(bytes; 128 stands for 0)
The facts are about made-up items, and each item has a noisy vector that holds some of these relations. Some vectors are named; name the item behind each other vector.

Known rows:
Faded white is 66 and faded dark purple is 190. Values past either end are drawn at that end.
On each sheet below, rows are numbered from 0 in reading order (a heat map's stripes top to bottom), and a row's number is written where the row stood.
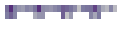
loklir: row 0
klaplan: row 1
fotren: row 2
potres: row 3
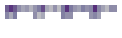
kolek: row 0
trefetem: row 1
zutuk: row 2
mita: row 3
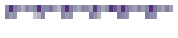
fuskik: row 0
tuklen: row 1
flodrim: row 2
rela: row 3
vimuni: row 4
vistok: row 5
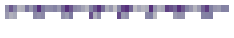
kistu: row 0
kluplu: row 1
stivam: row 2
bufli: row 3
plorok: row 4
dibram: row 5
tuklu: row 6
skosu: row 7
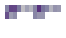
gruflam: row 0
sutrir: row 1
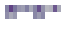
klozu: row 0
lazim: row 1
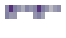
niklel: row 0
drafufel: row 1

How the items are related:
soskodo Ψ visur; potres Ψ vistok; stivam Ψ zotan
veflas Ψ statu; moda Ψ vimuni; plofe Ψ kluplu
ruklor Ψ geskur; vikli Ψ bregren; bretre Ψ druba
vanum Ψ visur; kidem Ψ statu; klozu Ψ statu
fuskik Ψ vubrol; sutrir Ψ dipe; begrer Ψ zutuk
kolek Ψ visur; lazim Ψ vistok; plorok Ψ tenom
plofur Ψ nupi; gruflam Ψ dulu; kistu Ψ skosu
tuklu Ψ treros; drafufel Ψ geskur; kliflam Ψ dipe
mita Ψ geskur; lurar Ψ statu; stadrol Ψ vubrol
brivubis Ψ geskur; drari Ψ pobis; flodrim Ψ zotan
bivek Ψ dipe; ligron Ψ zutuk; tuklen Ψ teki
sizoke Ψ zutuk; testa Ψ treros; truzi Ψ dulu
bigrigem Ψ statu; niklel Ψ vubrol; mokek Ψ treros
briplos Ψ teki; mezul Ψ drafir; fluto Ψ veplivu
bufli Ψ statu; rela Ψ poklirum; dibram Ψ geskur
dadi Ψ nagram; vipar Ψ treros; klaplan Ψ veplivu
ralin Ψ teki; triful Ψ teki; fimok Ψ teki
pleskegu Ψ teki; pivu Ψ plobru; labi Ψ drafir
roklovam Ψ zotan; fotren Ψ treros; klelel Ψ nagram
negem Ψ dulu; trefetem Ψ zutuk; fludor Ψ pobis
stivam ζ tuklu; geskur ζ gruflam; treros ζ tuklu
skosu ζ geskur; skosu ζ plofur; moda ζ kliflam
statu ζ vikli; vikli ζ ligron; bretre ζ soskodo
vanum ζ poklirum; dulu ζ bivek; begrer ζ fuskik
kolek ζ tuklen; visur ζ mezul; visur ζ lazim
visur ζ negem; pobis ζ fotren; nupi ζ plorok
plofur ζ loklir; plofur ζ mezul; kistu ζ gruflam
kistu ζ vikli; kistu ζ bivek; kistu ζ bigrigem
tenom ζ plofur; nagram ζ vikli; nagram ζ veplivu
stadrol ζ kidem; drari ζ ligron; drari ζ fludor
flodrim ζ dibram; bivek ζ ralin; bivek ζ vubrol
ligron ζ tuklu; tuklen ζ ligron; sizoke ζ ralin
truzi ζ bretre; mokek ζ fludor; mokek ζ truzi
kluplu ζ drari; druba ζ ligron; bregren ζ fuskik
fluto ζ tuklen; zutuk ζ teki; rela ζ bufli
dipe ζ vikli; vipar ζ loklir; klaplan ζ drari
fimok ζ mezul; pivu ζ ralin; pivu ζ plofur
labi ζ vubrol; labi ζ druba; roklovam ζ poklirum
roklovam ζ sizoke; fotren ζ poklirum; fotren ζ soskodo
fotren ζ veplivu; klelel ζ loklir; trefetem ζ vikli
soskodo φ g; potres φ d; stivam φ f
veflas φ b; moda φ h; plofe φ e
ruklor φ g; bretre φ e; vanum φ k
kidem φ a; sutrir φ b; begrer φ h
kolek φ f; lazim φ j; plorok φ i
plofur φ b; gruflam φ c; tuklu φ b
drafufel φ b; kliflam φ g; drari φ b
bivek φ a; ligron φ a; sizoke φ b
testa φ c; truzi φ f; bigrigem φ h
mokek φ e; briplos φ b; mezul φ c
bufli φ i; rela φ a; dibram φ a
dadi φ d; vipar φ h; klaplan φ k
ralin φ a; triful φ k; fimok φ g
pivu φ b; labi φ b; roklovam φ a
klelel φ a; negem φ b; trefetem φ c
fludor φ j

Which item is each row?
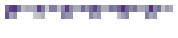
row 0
testa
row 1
vikli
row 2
plofe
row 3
mokek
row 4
drari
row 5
briplos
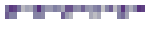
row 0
mezul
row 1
visur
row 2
bigrigem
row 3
statu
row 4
klelel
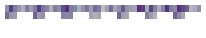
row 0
veplivu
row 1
poklirum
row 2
pivu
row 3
dipe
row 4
bivek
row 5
kidem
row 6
kliflam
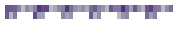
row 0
truzi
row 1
soskodo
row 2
veflas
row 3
bretre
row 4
druba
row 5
sizoke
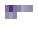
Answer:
labi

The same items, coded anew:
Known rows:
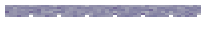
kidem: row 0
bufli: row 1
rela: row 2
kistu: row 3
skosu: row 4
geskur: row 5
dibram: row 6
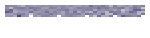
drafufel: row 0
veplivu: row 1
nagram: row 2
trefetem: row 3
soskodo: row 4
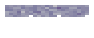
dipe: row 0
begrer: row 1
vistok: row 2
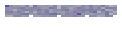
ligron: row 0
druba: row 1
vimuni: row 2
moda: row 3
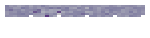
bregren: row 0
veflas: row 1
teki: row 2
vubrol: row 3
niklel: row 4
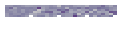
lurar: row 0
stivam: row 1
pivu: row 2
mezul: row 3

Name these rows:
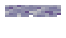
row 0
triful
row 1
kolek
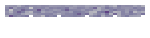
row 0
ruklor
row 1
plorok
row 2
loklir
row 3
truzi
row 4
vikli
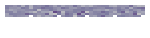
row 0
tuklen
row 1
gruflam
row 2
klaplan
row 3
fotren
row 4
vipar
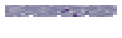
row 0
ralin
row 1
pleskegu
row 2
plofur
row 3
treros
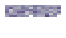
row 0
plofe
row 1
sizoke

